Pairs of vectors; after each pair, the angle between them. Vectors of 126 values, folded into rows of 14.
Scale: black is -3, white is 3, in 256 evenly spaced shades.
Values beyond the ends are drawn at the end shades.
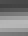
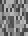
orthogonal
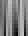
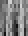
nearly parallel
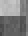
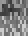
partly opposed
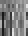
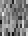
partly opposed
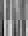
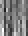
nearly opposite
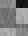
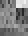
nearly opposite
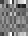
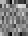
nearly opposite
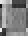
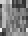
nearly parallel
